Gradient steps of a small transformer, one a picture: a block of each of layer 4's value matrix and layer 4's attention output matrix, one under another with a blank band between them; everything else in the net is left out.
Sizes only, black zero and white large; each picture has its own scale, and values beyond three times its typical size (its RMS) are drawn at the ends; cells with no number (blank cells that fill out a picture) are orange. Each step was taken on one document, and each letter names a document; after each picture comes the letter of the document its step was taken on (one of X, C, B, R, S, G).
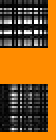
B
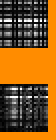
B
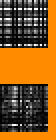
B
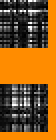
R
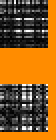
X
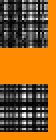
R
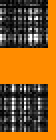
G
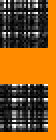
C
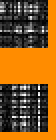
R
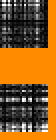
C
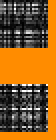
X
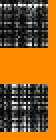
G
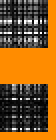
B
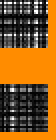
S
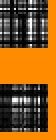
R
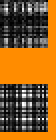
X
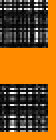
S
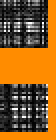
X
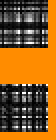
X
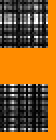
S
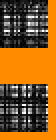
X
